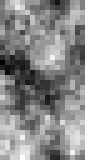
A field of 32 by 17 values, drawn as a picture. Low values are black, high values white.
Stripes: none. Grain: blotchy. Ninth with the lowest average: middle left. Ninth with the highest average: bottom left.
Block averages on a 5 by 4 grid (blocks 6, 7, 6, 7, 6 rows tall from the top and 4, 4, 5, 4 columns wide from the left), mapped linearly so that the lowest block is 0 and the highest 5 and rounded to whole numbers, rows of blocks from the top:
3323 / 1242 / 1012 / 3224 / 5525
